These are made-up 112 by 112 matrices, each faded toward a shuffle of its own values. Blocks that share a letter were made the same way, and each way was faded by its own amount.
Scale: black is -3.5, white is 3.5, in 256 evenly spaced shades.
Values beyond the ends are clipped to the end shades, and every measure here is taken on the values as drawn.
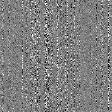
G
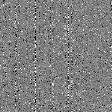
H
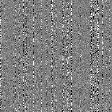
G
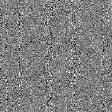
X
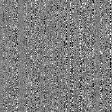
X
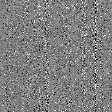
H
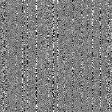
G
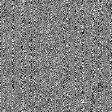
X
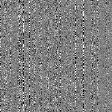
G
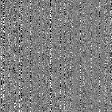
G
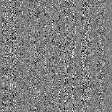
X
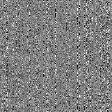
X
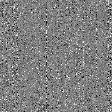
H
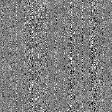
X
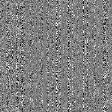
X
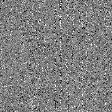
H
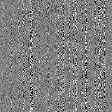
G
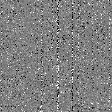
H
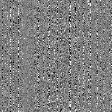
G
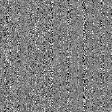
X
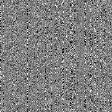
X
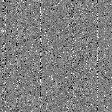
H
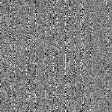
X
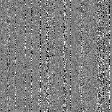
G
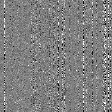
G
